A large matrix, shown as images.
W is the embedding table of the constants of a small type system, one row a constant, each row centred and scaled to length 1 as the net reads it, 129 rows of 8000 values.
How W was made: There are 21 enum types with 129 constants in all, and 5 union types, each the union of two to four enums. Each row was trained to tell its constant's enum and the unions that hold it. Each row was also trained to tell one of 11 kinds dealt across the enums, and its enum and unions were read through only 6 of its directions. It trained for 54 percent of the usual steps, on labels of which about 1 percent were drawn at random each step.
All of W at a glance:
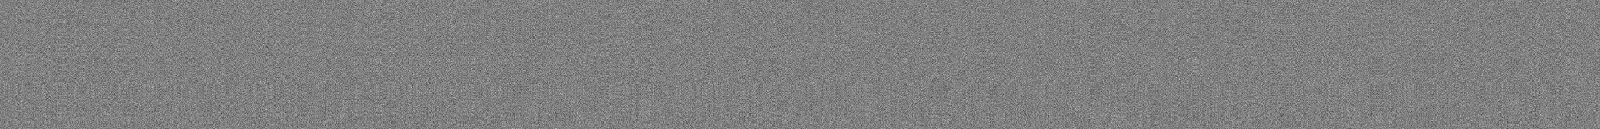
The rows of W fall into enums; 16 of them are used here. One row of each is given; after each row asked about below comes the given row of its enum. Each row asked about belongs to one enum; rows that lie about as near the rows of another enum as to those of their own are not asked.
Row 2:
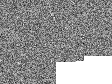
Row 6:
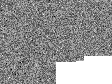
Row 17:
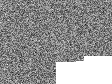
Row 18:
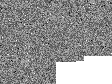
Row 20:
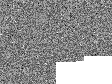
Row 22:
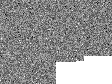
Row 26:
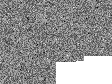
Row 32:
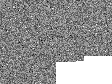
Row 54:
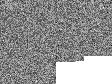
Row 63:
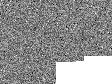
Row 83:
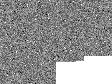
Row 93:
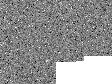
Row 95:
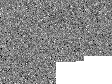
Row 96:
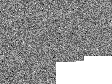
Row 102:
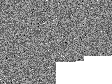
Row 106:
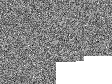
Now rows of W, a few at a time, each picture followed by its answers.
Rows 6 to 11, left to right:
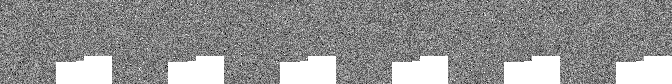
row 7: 2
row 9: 83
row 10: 20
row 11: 26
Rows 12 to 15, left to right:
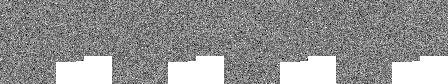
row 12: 17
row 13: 2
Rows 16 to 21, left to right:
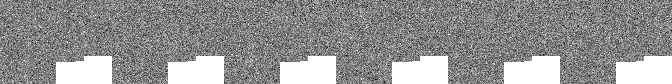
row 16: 54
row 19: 2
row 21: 22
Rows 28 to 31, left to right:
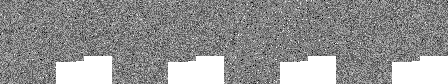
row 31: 2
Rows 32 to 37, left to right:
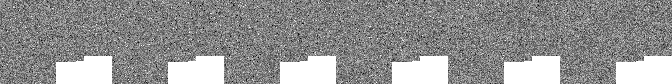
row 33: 22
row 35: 18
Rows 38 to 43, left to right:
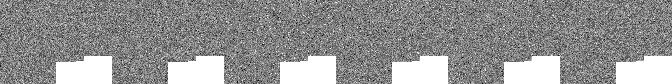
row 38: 17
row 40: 20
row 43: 6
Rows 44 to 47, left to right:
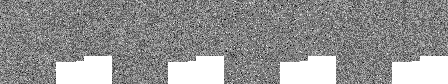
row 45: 2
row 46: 63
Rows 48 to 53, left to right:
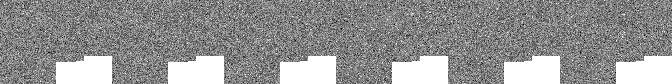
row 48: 22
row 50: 17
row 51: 18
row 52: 95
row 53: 83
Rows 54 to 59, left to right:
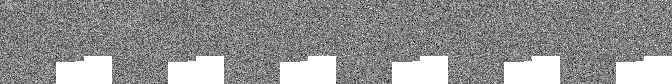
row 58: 18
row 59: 32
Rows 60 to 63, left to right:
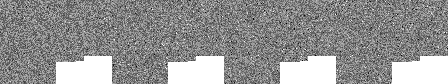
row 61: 32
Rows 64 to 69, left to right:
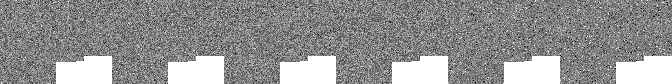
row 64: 22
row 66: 18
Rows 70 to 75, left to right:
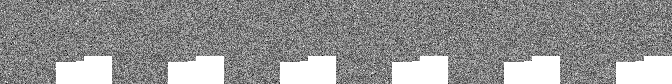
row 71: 63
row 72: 102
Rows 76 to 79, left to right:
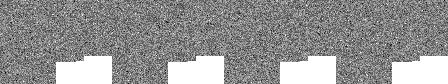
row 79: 102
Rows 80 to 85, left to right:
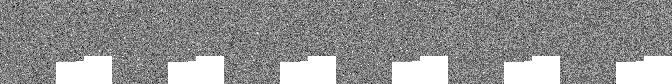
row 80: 17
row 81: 32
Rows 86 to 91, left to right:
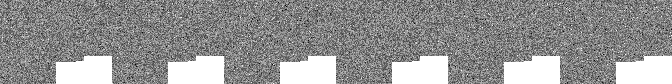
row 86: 26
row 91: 63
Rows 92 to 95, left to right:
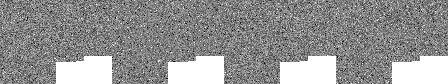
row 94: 63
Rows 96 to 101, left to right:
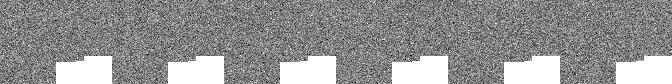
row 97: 26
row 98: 63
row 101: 6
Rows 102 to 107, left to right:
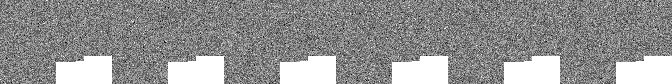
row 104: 6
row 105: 32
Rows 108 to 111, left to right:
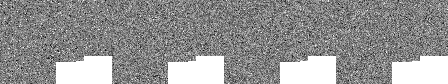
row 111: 6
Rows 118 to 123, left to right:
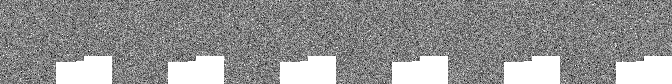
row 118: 22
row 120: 102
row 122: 17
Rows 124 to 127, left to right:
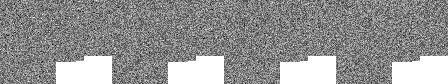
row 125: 6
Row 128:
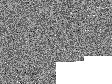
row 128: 54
